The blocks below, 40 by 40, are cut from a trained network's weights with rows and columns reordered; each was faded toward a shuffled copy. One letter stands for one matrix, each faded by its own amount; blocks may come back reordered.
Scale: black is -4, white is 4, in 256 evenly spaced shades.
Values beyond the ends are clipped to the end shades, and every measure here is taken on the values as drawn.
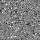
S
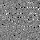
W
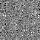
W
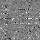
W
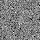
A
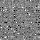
W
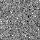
A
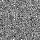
A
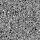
A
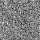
A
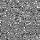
S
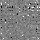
W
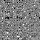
W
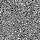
A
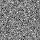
A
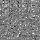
S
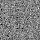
A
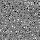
S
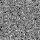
A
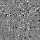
W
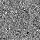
A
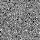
A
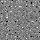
W
